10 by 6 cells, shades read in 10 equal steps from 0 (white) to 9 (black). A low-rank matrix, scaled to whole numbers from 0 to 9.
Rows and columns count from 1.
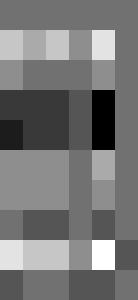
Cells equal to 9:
2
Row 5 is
8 7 7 6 9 5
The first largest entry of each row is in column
1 6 2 5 5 4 4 2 6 1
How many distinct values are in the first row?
1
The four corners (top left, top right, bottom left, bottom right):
5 5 6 5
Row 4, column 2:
7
